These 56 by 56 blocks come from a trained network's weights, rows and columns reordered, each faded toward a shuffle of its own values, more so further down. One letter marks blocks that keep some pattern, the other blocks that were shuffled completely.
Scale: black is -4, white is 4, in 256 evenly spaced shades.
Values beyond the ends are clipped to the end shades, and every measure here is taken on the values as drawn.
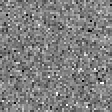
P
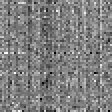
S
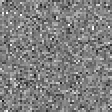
P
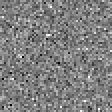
P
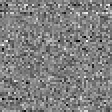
S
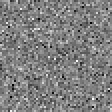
P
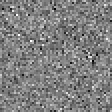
P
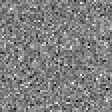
P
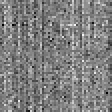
S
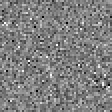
P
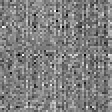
S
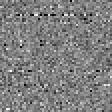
S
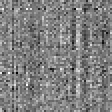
S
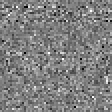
S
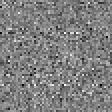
S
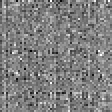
S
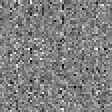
S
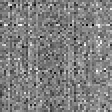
S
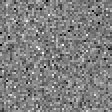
P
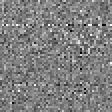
S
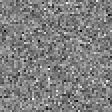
P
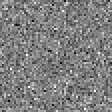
P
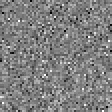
P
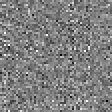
S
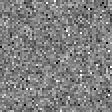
P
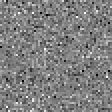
P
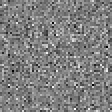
S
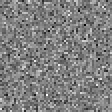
P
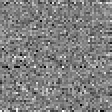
S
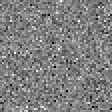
P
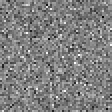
P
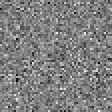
S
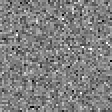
P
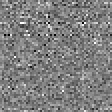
S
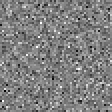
P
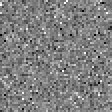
P
